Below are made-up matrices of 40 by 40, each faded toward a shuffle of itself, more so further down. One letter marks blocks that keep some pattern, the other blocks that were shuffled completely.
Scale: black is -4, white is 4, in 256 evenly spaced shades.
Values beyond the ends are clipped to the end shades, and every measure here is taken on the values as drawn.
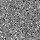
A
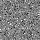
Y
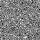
Y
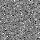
A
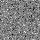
A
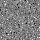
Y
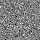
Y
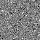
Y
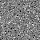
Y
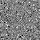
A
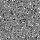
Y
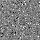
A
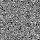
A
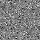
A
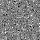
Y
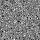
Y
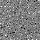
A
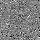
Y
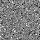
Y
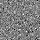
A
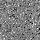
A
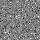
Y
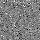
Y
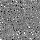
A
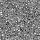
A
